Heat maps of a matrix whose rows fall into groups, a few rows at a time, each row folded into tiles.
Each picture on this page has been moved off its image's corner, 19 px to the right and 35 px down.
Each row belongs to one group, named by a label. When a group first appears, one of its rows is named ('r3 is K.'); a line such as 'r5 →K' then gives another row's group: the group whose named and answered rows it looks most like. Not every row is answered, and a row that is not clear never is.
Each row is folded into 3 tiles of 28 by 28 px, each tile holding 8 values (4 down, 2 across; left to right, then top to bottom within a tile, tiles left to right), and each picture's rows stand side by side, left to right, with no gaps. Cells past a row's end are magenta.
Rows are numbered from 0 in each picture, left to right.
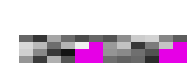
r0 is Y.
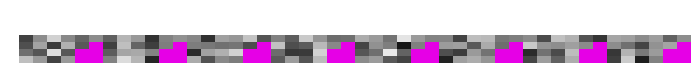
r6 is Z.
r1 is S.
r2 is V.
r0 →S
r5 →Z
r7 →Z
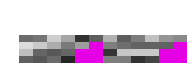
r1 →V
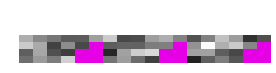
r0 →Z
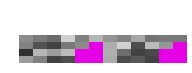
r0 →V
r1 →Y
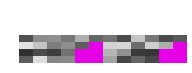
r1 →Y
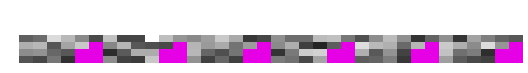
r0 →Y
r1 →V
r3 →V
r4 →Y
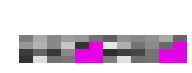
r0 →Z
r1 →Z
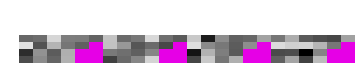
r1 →Z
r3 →Z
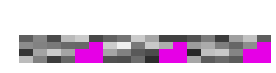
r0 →V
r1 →Y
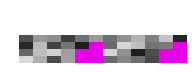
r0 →S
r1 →Y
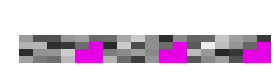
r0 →V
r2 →Y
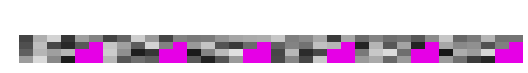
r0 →S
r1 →Y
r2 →V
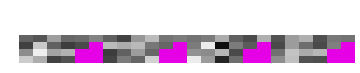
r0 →S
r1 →Z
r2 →S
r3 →S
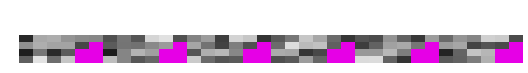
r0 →Z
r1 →V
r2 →V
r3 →Y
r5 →V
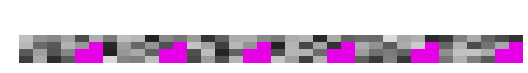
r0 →Z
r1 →S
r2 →Z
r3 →S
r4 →Y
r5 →S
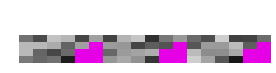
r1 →S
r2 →S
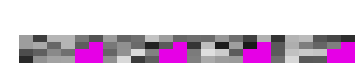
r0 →Z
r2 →S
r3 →S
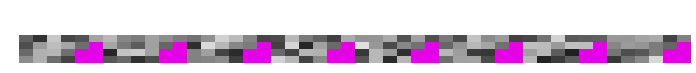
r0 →S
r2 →Y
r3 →S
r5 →Y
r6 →Y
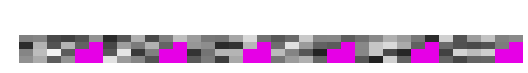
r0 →S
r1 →S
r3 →Y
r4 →Y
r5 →V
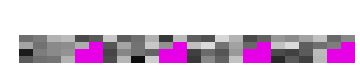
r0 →Z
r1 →Z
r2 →Z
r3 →Z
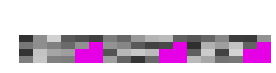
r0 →S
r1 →V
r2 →S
